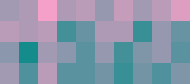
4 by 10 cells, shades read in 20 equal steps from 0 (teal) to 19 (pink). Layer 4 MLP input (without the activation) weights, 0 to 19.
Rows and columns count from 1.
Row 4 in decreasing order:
14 12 9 8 8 6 6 5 5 3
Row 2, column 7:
13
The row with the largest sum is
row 1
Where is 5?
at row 4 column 2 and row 4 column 9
